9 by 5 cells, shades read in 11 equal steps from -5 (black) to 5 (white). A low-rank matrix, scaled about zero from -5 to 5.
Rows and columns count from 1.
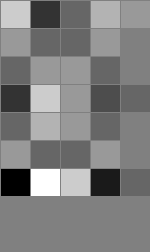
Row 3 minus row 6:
-2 2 2 -2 0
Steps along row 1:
down up up down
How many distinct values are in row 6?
3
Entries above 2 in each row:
1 0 0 1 0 0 2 0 0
